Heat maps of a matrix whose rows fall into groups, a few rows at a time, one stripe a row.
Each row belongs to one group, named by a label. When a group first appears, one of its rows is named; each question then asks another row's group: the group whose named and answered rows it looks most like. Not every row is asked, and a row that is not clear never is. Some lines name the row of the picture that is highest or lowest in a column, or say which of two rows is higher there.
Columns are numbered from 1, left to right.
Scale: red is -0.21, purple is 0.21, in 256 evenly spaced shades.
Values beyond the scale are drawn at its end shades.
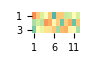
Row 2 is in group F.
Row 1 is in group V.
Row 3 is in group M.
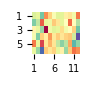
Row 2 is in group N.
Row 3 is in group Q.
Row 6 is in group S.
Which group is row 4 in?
N
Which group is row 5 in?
N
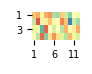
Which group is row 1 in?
V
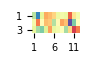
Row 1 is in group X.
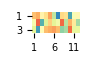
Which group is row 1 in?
V
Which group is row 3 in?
X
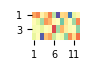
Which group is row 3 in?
M
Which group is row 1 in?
V
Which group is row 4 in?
S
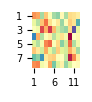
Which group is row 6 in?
Q
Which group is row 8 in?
V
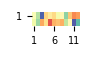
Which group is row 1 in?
S
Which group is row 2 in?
N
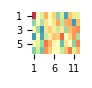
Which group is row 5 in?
F
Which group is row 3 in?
S
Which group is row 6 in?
F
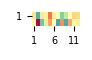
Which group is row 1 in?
X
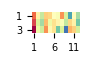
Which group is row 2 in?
Q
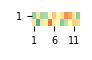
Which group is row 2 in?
X
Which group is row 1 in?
M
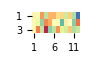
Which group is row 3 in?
Q
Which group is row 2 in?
F
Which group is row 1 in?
N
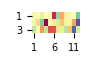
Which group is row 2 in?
Q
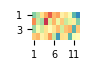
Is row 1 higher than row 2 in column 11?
Yes
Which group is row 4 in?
V
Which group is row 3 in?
F
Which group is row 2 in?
Q
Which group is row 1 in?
N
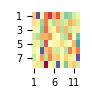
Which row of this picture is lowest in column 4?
8
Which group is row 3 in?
F
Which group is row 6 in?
S
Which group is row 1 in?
X
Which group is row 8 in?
Q
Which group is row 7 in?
N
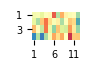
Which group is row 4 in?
S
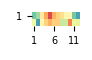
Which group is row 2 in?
X
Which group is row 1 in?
N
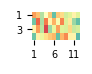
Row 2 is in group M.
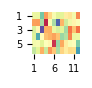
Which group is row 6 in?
N
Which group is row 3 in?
S
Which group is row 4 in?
X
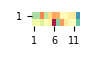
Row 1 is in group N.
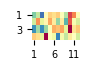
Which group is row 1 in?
S
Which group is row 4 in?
Q
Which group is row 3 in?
S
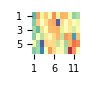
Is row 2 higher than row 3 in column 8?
No
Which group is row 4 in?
F
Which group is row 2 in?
M
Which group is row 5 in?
S
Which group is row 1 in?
M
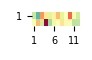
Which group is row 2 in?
Q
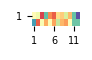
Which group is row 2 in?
M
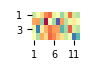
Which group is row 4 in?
N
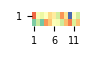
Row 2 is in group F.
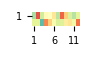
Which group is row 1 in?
M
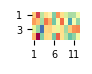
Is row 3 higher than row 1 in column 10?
No
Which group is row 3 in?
S
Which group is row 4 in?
V
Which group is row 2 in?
V
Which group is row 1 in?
V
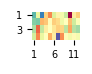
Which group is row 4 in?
M
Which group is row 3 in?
M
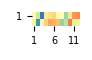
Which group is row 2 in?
X
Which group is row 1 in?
S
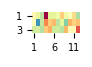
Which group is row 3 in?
F
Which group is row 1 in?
Q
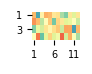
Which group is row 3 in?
F
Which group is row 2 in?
V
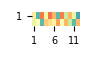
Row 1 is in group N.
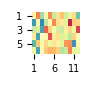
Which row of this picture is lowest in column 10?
2
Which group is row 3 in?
F
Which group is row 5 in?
F
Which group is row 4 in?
X
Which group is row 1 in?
V
